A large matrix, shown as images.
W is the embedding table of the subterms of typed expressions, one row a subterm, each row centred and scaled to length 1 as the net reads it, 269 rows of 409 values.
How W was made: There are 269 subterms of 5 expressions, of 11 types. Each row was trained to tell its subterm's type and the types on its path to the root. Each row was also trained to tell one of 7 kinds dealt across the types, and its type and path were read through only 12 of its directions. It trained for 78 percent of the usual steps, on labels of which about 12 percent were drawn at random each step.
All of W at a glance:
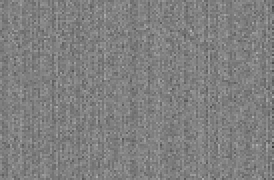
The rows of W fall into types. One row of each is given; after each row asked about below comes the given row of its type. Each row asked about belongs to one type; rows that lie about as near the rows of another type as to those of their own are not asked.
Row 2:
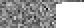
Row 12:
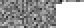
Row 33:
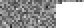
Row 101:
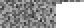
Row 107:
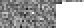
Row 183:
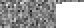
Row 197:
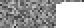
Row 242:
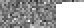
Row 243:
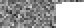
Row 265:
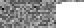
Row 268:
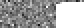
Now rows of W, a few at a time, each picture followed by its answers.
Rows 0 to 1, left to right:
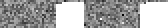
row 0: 12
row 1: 243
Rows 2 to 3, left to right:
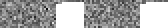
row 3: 33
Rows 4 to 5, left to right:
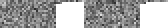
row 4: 265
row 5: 12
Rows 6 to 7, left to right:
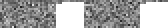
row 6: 33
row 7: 33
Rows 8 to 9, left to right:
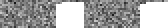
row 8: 265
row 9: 107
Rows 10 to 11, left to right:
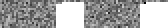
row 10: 183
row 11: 33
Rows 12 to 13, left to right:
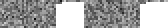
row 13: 12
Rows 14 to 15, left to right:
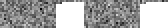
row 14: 101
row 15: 183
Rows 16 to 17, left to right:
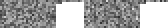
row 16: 268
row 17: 33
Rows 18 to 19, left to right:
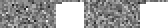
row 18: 197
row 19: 243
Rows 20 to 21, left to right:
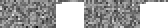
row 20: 268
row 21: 265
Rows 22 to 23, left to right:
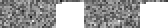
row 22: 101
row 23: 33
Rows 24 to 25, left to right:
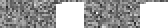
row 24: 265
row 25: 265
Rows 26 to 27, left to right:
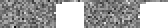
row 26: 268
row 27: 183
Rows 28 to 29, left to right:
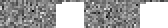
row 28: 107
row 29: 183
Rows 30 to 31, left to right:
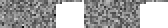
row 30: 183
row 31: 33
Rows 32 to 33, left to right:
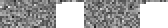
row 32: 265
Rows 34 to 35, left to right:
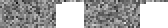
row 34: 12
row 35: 33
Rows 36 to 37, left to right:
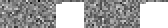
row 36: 101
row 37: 197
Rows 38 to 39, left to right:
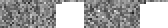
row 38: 12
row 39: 268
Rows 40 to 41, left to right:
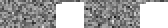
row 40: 101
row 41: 265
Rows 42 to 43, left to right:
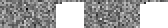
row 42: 183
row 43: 2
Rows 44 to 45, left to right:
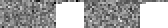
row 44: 265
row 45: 243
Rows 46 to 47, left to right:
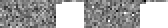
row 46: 12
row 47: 107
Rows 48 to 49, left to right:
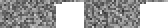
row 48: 242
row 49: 107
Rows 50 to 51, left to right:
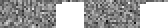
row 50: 107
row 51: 242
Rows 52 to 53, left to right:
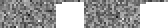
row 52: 242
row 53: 101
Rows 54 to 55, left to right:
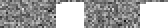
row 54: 265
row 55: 183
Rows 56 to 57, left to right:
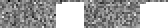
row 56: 101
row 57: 265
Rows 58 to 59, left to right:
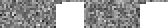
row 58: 268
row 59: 12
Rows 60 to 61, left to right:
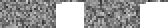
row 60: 2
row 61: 12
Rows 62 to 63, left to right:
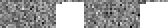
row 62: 2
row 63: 107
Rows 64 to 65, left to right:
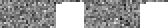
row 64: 197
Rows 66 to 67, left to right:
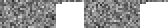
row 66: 101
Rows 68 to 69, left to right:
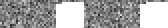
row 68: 243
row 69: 12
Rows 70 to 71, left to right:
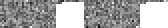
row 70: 242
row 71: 101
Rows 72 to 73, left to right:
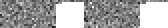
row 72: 243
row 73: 33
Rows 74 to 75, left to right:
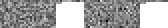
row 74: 2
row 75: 2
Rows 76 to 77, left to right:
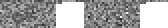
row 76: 33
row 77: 107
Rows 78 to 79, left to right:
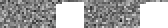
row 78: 107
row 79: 265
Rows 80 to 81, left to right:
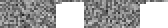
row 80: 242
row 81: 107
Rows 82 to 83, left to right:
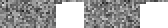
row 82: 12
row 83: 242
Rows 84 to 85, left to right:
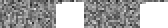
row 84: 243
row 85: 101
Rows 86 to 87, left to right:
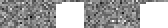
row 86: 265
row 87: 242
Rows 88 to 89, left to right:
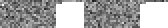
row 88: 33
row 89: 101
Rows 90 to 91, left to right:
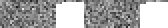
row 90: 2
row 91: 33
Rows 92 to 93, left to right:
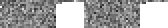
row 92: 101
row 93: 12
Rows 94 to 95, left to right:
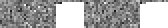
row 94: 2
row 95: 183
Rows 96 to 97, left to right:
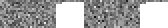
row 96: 183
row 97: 243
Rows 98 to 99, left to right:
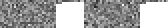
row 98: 242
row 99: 243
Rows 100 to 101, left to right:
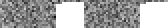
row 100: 12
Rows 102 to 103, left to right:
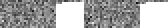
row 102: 101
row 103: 265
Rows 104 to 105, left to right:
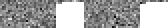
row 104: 33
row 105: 107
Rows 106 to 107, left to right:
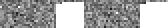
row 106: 243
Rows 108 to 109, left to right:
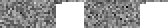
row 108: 268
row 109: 183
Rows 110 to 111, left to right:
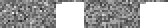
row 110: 101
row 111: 183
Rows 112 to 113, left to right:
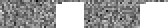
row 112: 242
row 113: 265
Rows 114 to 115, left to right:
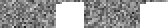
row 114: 197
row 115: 268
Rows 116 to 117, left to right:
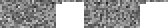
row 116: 33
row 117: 268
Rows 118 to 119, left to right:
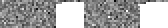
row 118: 101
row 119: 242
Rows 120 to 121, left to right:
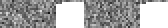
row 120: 268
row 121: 12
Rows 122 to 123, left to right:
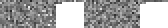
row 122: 2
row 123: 101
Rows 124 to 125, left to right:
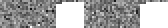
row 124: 242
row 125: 12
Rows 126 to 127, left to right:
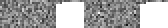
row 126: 268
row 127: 12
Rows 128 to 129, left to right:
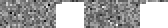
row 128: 2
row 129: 197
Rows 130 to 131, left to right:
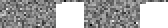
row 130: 2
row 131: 268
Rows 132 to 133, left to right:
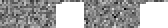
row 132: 265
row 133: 101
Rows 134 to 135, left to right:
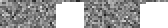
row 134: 2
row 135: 242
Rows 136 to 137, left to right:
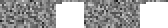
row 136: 33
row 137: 33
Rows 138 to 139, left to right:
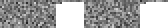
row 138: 12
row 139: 33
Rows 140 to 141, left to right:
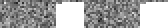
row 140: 33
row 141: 183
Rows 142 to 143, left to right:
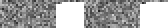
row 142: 265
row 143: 197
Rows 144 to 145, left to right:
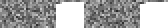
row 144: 12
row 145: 12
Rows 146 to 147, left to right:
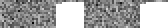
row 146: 183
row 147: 268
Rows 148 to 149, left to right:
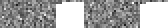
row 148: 107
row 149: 183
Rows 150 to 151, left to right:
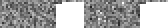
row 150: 107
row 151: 12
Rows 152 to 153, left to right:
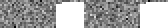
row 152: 242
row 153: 243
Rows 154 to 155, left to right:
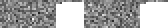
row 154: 2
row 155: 33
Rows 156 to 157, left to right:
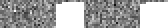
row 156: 268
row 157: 183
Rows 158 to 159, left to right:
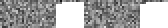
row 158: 2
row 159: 242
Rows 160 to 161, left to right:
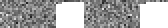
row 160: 101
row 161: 33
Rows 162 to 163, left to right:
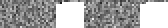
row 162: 268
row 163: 197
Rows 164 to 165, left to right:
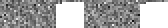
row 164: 243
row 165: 242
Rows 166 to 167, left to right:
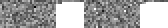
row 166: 33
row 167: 101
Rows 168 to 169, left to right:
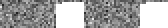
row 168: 243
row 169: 33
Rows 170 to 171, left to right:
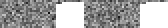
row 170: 12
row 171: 197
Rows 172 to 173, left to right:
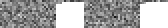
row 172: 2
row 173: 265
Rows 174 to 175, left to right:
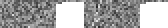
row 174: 197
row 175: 101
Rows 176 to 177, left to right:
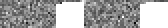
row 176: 101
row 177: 2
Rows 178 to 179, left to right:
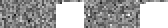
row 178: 268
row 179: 197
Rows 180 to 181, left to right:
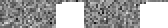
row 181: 2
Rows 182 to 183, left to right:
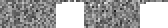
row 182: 101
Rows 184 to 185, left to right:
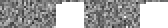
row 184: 107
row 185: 183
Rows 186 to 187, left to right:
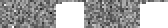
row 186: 2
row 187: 12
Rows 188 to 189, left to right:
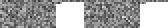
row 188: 265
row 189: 197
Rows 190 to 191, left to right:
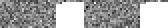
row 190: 2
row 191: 183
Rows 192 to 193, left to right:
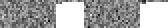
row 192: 183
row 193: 268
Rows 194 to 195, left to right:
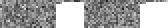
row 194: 12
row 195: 242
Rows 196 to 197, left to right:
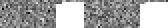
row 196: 107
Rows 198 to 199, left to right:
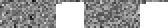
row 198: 101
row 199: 33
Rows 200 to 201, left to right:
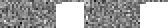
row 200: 265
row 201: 265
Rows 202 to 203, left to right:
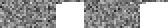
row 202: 12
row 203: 243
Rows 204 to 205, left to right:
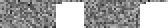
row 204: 33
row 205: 197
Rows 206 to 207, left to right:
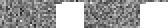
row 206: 265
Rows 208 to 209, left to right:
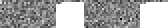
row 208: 197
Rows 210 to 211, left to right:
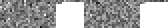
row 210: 197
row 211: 101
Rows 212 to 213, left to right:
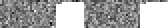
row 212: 2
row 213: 243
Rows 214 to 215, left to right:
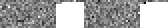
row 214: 2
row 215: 268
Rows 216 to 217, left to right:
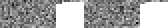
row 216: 107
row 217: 265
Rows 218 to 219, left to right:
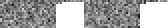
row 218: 243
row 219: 101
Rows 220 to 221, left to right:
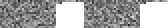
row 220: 33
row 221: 107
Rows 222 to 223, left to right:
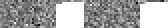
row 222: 107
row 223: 242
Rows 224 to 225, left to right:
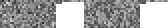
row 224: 268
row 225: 268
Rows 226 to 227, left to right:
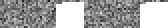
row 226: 12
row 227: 265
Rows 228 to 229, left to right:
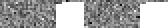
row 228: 107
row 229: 197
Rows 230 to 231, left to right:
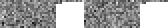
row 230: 183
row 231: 33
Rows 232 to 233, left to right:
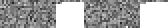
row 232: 265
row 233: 183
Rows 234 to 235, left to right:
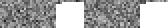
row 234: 12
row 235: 268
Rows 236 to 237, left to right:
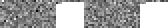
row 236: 183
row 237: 265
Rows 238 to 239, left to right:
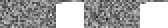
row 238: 268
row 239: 197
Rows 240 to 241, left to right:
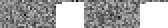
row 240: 2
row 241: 265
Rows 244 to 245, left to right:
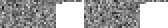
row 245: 265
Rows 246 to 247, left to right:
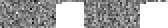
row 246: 183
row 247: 101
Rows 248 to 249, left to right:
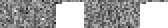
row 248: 2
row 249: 197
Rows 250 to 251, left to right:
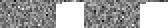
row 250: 2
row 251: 2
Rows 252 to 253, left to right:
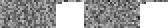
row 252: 197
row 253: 33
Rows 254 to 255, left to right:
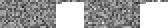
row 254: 197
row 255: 265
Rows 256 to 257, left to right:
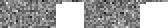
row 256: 2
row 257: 242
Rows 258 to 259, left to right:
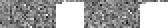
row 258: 2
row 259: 243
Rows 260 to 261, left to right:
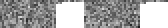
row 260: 243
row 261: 33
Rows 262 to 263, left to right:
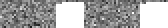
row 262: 183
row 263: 33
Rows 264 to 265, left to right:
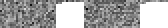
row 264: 183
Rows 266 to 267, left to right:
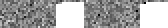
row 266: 183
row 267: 12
